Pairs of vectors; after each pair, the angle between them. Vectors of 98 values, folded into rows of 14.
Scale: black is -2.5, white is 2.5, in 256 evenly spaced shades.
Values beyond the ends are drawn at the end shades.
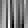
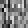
partly opposed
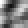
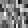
orthogonal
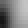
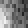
nearly opposite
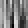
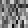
orthogonal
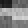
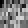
partly aligned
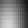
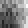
nearly opposite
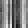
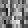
partly opposed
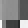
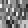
partly aligned
